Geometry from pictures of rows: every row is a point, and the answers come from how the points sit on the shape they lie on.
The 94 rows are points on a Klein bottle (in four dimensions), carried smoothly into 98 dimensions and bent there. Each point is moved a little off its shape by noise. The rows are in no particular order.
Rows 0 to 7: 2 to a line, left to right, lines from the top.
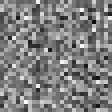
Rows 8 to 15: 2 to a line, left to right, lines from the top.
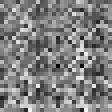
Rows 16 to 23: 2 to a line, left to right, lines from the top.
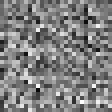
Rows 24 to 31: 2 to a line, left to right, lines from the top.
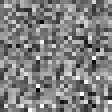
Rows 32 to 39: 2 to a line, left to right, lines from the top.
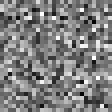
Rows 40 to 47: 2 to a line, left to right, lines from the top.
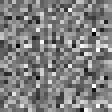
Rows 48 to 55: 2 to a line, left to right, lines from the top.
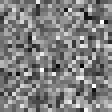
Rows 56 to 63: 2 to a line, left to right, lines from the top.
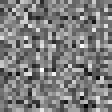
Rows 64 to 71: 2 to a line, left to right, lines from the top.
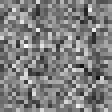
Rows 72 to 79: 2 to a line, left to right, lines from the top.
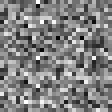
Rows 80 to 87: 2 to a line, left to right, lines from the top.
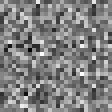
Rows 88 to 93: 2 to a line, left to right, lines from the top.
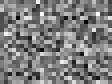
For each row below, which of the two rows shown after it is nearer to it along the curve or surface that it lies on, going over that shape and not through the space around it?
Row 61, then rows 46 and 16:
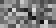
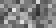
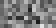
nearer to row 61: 16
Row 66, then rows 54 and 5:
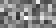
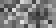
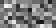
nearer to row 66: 54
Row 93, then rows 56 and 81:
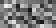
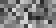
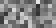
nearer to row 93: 56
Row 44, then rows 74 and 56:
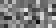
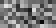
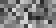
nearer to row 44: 74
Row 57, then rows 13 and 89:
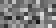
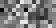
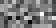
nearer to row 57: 89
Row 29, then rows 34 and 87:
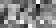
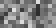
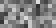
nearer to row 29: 34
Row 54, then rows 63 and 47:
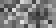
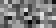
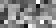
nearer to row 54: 47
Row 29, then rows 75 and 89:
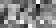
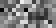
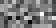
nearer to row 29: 75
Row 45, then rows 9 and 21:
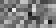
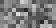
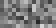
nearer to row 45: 21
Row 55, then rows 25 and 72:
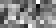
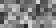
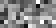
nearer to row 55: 72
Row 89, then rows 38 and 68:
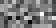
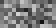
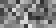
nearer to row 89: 38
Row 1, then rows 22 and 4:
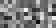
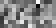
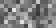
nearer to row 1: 22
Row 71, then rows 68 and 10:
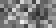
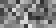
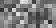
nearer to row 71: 10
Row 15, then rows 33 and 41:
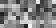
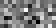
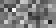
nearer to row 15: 41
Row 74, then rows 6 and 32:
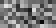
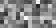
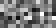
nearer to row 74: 32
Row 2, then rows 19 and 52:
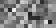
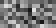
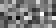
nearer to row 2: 19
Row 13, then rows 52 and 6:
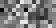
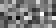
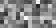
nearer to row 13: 6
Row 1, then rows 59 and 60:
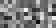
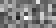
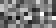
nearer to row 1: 59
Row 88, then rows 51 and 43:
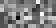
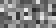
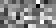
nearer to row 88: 43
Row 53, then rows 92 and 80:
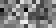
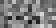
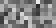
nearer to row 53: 80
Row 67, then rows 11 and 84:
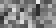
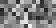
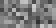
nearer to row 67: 11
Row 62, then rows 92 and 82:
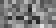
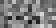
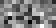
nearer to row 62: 92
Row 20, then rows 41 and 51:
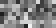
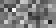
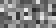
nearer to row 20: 41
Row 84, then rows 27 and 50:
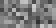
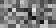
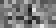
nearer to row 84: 50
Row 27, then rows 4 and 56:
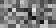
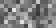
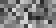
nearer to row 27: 56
